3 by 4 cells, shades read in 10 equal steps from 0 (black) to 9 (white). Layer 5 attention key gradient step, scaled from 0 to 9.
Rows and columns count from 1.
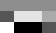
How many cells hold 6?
1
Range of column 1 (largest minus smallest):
6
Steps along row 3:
down same up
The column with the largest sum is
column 1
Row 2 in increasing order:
3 6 8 8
